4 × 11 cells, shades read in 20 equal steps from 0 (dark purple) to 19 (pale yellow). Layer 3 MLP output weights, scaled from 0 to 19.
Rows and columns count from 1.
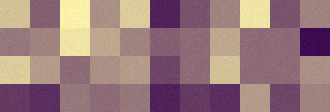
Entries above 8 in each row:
7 6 6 4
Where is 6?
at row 1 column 7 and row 1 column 10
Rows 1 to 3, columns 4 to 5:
11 16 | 13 10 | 11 12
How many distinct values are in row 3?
6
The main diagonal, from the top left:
15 10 8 8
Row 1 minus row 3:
-1 -5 11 0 4 -3 -2 -5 10 -2 -1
